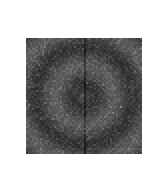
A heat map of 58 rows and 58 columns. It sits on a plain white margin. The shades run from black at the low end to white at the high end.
Odd lines: column 30. Ninth with the lowest average: centre. Average level on the scale: 30%. Rings: centred on the centre. Slope: none.
